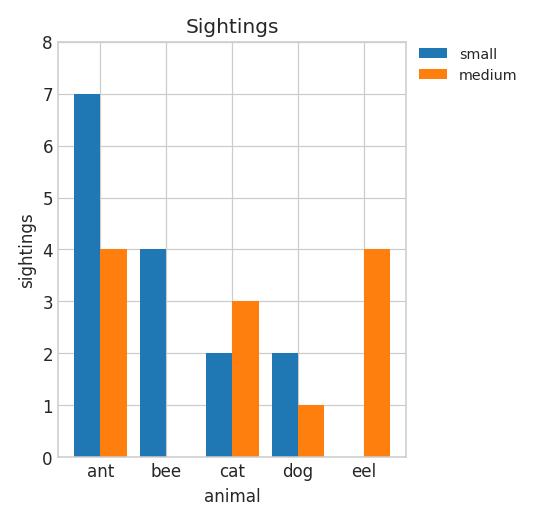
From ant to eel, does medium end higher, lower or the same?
the same
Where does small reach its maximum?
ant
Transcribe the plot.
Title: Sightings
x-axis: animal, ticks ant bee cat dog eel
y-axis: sightings, ticks 0 1 2 3 4 5 6 7 8
Legend: small, medium
Values:
small: 7 4 2 2 0
medium: 4 0 3 1 4
